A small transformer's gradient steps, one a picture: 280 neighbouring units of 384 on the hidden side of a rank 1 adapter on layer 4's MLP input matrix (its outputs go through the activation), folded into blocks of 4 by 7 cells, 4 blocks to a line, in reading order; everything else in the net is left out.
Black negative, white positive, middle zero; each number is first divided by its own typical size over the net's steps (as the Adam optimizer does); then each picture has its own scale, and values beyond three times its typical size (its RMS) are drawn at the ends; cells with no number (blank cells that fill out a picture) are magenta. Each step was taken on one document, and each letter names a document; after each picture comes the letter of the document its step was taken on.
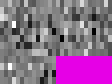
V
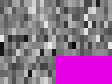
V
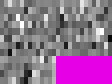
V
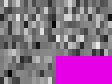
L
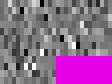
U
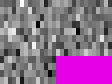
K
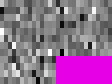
V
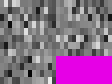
L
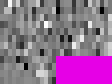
U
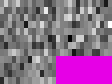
L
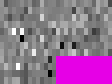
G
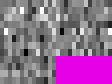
K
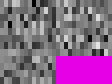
L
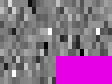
U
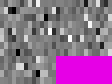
U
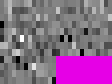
U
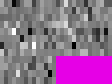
G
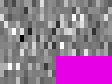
G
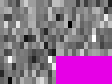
K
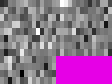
K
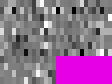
U
